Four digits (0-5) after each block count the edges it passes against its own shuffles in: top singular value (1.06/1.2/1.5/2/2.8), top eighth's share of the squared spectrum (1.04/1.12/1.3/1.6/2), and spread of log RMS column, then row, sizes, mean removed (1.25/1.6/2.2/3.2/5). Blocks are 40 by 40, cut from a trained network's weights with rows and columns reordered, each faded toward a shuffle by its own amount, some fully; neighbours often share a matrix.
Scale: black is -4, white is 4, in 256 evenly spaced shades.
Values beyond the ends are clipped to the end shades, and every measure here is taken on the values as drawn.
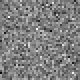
0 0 0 0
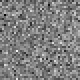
1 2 0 0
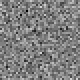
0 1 0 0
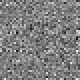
3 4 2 1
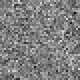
1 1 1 0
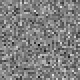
0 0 0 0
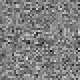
3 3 1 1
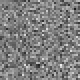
3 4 2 0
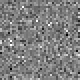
1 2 1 0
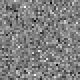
0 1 0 0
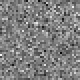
0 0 0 0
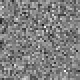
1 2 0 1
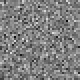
0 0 0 0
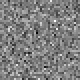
0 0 0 0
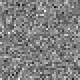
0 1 0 0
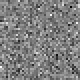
0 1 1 0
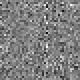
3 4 2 1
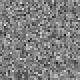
2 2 1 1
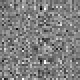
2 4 2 2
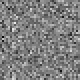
2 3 1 0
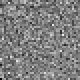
2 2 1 0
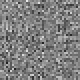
3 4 2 0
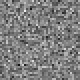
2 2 0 0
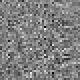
3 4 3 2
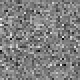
2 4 1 2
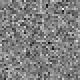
1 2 0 0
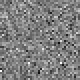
2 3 1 0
